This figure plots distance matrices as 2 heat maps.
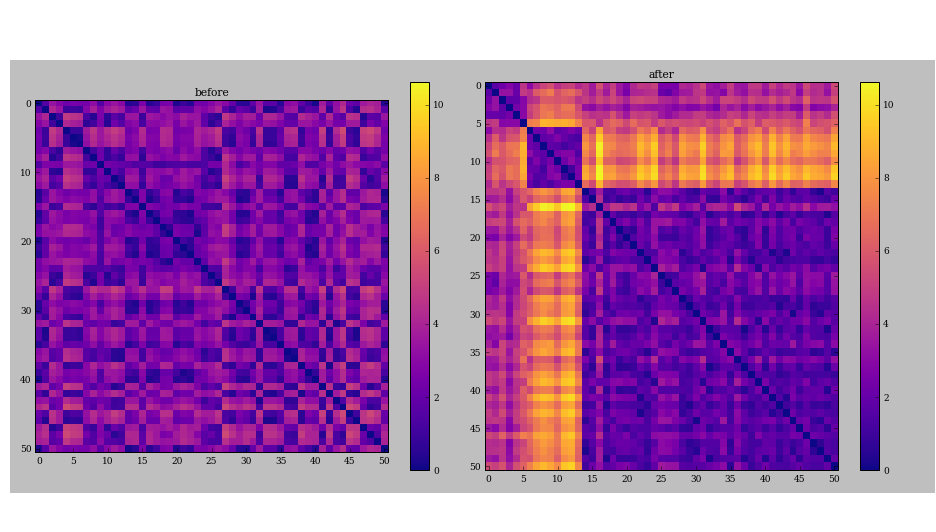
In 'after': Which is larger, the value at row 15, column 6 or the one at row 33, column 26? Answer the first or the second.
the first
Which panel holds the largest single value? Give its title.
after
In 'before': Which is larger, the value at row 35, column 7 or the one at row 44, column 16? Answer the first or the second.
the second
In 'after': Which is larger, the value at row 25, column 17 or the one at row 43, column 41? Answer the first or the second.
the first
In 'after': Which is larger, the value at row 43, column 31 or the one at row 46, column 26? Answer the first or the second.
the second
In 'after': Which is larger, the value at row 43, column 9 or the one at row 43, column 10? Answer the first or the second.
the first
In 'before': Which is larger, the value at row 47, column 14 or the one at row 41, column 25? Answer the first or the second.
the first
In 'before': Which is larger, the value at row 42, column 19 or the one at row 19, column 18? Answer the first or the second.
the first
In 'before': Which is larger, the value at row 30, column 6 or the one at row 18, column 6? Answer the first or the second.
the second
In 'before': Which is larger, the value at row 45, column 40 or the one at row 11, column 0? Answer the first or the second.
the second
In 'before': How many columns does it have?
51
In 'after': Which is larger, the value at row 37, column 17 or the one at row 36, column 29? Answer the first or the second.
the second
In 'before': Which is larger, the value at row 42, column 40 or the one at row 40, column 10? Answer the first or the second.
the second
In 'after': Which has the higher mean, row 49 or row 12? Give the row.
12
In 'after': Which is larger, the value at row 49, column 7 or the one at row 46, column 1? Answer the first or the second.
the first
